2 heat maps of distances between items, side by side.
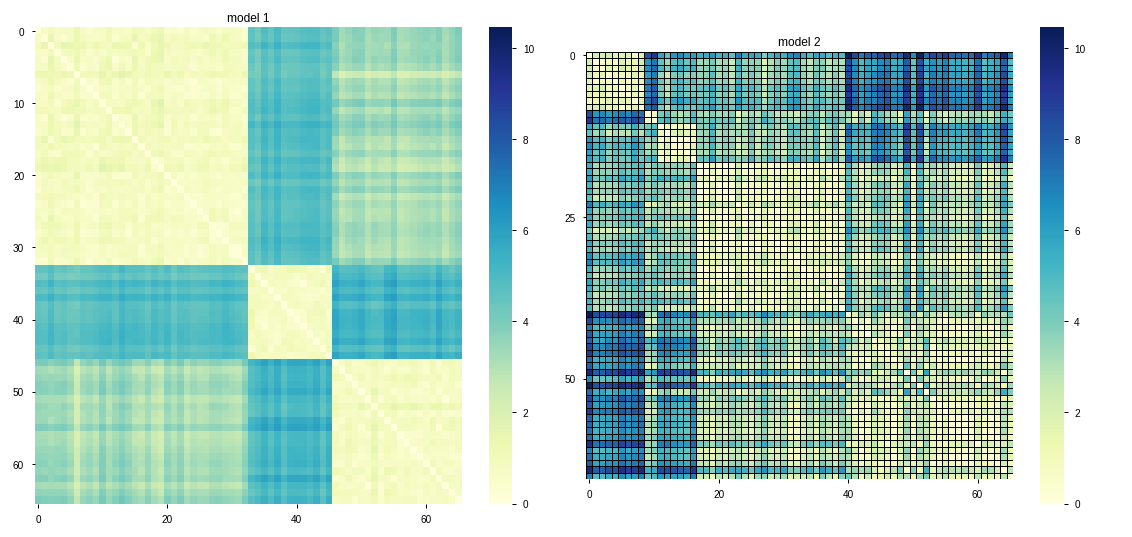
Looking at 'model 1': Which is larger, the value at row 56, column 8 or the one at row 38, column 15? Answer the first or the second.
the second
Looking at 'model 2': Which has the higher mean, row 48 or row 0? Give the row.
0
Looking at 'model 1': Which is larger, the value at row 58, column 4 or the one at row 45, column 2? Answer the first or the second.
the second
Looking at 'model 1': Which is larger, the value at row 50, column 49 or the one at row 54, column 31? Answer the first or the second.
the second
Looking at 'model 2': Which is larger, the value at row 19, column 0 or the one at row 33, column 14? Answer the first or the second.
the first
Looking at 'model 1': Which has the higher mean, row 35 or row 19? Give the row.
35
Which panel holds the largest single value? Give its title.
model 2
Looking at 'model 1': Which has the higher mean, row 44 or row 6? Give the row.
44
